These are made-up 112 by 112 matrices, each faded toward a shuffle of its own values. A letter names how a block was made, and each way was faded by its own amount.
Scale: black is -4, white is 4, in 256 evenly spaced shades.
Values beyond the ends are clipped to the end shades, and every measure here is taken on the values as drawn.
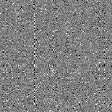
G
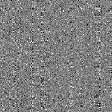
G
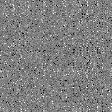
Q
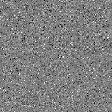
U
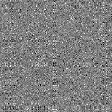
G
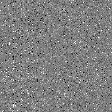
Q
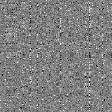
G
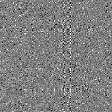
G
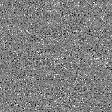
U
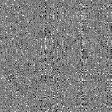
G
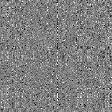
G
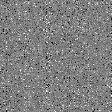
Q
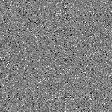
U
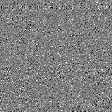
U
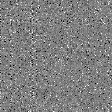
Q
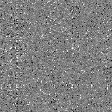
Q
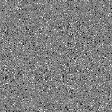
U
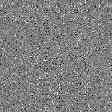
U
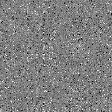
Q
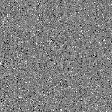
U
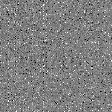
Q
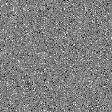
U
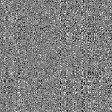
G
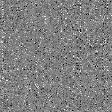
Q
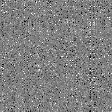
Q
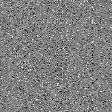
Q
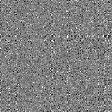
G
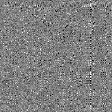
G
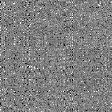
G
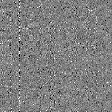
G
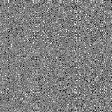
G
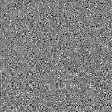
U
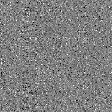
U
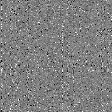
Q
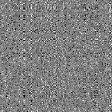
G
